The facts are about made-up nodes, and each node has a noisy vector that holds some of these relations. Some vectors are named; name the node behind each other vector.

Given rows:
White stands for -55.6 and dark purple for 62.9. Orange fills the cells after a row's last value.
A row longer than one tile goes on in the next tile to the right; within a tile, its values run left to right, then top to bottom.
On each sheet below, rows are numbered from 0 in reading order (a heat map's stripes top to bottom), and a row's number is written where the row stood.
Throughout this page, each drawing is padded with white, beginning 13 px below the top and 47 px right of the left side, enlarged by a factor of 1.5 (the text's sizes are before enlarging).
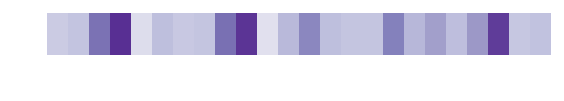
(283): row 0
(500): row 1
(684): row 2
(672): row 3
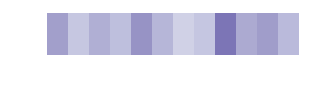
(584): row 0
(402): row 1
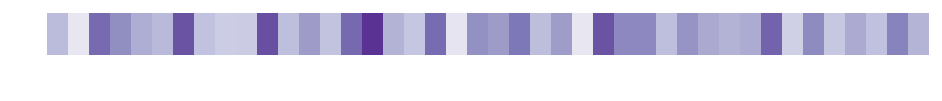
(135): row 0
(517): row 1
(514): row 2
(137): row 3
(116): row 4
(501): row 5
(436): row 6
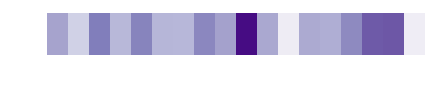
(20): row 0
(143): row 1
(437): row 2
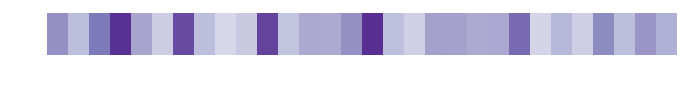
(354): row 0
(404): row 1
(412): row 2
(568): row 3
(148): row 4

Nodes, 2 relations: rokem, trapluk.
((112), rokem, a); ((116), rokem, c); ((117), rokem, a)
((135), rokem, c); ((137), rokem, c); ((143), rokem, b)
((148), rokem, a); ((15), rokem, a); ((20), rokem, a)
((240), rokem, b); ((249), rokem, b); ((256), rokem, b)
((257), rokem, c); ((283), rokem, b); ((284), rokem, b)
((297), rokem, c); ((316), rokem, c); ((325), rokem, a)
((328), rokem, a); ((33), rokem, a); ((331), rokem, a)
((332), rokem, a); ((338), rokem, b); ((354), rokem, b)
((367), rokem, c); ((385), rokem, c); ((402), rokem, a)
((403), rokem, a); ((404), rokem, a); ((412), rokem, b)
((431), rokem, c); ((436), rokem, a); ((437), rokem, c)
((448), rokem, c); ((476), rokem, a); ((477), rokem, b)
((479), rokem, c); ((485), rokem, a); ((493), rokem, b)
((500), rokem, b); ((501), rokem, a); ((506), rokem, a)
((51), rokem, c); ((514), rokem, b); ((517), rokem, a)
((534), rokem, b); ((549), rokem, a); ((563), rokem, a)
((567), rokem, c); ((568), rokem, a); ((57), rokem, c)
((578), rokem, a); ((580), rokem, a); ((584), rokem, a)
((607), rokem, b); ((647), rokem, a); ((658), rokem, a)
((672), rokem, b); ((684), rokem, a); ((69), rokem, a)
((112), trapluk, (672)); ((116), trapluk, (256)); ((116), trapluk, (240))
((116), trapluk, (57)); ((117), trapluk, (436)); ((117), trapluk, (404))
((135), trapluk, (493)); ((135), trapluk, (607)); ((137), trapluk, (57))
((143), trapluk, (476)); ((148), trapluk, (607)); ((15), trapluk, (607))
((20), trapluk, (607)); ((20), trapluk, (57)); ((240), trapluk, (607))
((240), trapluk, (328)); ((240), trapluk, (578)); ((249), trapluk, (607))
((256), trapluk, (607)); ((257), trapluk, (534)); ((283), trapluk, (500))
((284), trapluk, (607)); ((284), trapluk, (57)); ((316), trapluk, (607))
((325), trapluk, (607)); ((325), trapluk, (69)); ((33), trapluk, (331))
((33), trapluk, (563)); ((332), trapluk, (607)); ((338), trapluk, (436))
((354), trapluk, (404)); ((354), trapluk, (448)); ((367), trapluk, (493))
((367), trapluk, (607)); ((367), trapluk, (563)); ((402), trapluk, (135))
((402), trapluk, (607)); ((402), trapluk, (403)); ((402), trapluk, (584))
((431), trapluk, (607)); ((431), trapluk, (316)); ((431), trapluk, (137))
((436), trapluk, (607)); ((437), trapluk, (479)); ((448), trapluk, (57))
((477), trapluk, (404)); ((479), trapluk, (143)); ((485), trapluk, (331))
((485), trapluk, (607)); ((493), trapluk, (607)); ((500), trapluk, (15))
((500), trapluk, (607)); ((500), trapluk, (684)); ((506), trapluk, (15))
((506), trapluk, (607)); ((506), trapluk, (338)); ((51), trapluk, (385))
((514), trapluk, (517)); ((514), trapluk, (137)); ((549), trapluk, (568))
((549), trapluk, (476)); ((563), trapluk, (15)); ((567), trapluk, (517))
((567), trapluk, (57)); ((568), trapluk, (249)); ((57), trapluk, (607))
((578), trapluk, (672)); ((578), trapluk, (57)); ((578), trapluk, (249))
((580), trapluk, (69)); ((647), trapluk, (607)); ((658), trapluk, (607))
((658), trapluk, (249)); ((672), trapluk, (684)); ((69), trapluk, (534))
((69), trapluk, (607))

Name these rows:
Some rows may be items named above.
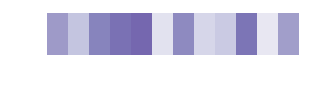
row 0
(51)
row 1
(607)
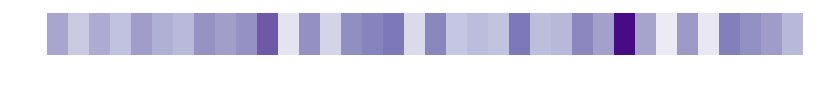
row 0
(15)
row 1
(549)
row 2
(297)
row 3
(328)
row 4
(143)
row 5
(316)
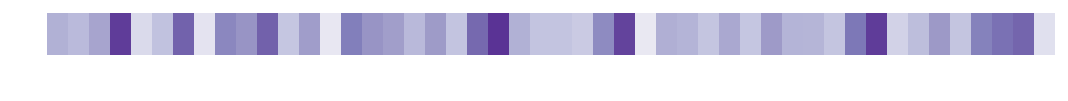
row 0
(534)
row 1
(448)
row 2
(316)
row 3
(514)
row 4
(493)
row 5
(563)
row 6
(240)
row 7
(51)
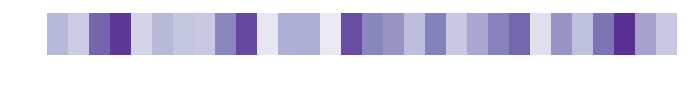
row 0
(284)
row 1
(493)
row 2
(431)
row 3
(385)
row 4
(354)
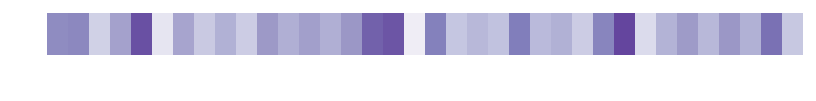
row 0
(476)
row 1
(15)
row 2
(479)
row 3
(328)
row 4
(256)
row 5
(112)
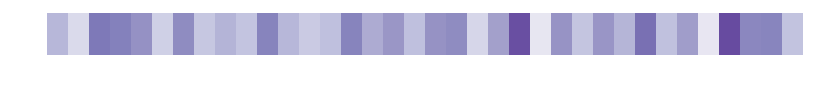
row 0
(257)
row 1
(436)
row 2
(33)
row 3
(476)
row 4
(578)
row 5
(116)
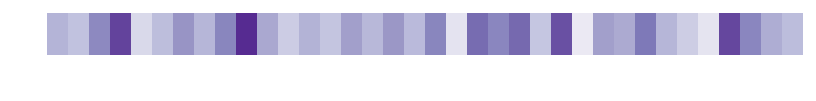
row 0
(338)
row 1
(477)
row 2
(69)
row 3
(567)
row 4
(57)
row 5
(367)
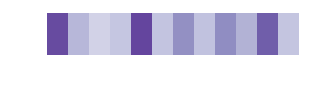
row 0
(404)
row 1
(117)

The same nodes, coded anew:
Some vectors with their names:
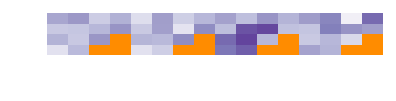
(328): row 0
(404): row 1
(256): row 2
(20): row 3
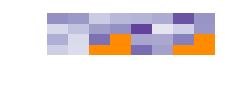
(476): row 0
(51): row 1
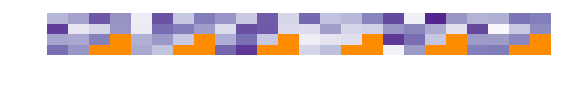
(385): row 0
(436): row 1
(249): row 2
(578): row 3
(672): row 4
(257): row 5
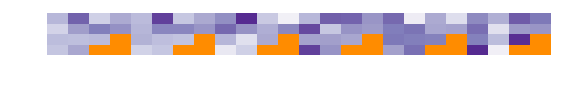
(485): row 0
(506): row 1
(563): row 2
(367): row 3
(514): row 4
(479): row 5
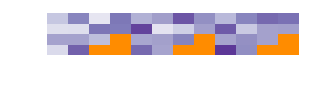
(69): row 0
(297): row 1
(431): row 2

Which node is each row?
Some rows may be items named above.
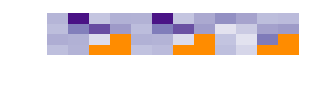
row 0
(15)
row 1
(15)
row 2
(549)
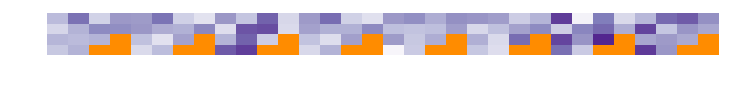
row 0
(402)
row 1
(33)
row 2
(249)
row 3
(33)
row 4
(684)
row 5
(476)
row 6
(143)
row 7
(367)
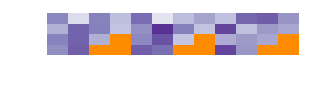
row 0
(240)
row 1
(284)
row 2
(367)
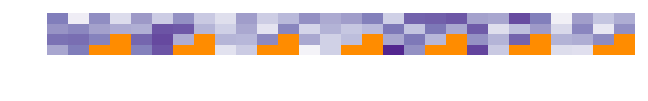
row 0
(412)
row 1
(607)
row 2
(404)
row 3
(112)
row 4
(316)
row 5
(437)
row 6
(117)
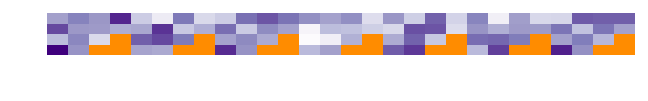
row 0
(57)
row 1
(338)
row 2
(135)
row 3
(568)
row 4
(249)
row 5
(534)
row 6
(316)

